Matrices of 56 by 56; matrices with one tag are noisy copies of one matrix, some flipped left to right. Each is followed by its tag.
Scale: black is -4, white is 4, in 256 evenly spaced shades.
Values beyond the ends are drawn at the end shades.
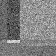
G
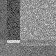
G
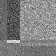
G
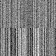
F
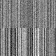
F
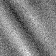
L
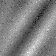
L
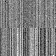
F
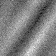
L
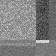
G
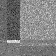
G
